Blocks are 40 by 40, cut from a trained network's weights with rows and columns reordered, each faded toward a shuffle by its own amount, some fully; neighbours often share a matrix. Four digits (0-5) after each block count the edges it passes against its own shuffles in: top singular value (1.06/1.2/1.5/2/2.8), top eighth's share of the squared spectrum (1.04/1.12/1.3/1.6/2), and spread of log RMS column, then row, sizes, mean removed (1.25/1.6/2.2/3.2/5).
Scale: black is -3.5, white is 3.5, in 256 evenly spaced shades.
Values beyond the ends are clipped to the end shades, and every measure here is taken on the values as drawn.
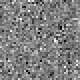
0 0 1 0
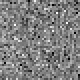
0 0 0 0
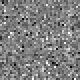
0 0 0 0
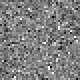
0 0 0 0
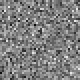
1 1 0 0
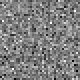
1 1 0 0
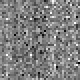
2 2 1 1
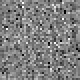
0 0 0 0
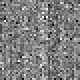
2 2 0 2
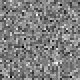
1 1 0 0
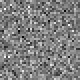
1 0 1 0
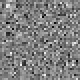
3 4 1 2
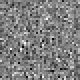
1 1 0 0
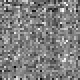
2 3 1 3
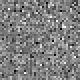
1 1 0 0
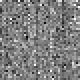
2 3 0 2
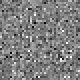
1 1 0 1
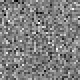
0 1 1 0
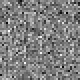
1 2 0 1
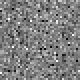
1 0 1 0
